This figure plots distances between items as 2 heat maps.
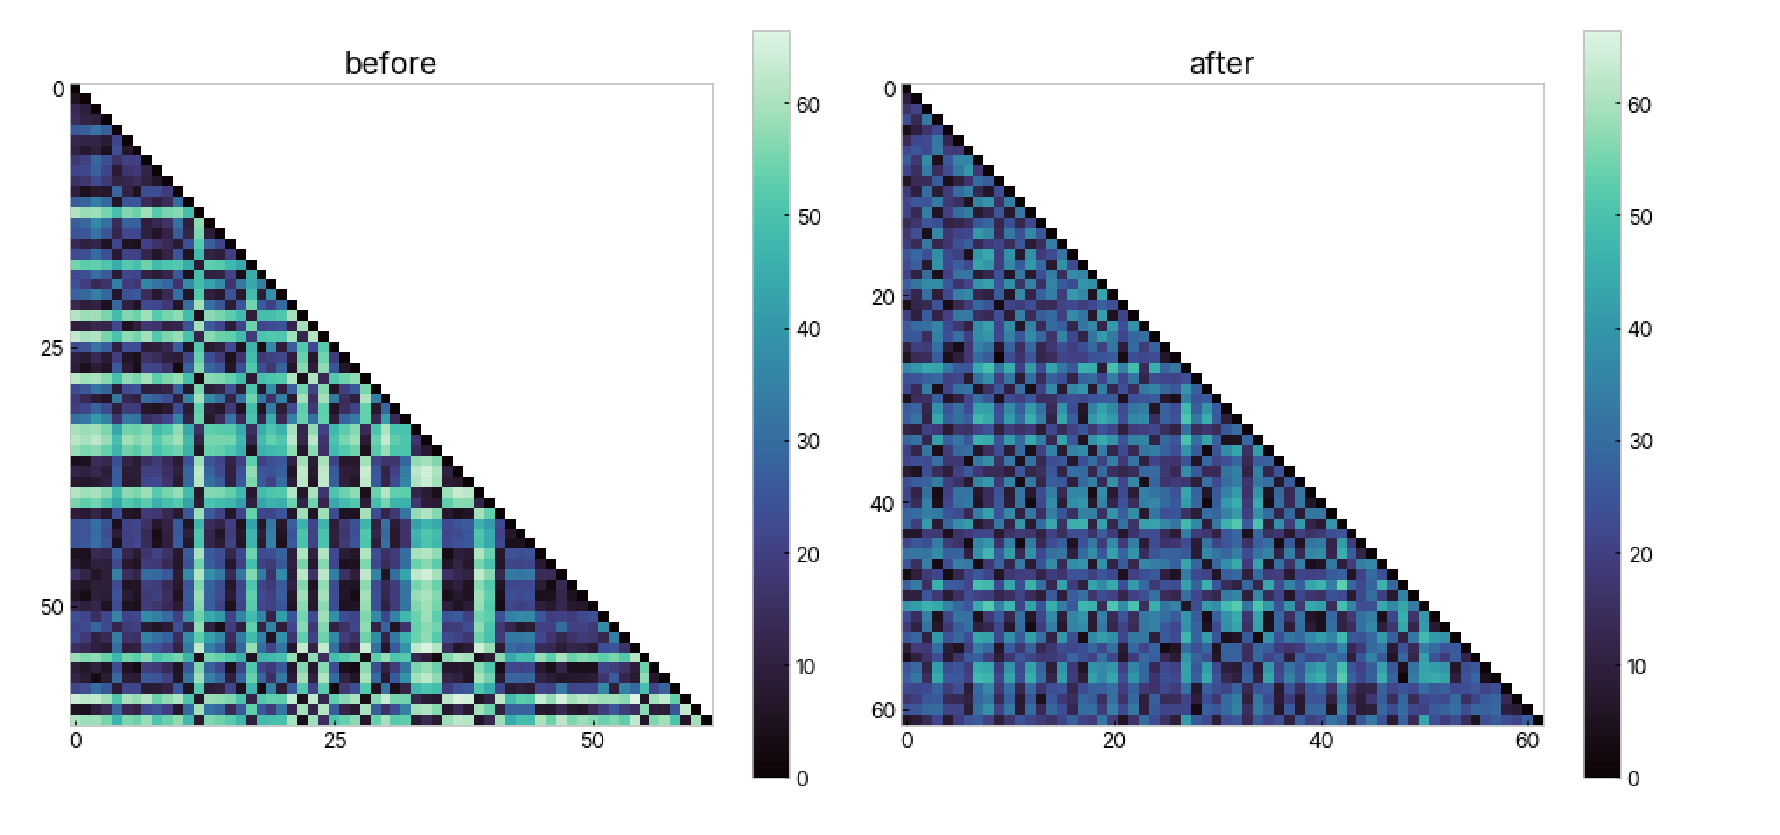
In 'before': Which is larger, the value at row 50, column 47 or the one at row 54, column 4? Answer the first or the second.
the second
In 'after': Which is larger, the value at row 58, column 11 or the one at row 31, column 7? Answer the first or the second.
the second
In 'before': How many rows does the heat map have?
62
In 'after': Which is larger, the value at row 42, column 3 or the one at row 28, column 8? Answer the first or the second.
the second
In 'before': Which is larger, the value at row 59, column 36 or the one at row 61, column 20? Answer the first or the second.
the first
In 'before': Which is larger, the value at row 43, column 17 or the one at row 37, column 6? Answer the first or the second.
the first
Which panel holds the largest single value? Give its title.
before
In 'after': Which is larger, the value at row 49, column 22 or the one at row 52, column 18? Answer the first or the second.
the first
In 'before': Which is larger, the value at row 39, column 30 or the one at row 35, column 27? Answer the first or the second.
the first
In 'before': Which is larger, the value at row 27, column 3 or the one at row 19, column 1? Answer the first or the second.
the second
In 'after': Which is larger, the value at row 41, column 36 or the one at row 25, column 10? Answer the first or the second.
the second
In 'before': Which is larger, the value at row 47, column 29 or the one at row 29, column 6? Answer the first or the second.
the first
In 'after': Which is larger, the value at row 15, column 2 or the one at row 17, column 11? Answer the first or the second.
the first
